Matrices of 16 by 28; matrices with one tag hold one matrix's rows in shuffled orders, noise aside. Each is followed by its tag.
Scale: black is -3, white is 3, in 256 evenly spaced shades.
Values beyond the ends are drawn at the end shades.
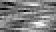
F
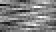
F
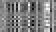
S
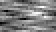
F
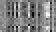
S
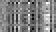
S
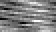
F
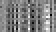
S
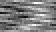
F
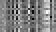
S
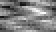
F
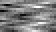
F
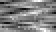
F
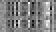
S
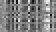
S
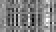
S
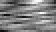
F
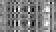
S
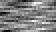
F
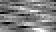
F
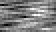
F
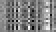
S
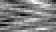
F
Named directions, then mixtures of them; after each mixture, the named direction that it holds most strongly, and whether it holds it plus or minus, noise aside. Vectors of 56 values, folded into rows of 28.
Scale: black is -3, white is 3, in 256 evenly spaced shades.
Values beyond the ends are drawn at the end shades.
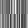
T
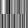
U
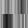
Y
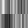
Y, plus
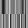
U, minus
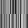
T, minus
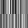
T, minus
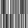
U, minus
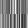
T, plus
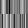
U, plus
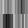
Y, plus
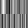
U, plus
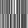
T, plus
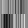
Y, plus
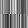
T, plus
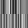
T, minus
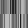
T, minus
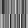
T, plus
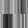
Y, plus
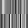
T, minus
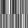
U, minus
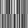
T, plus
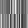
T, plus
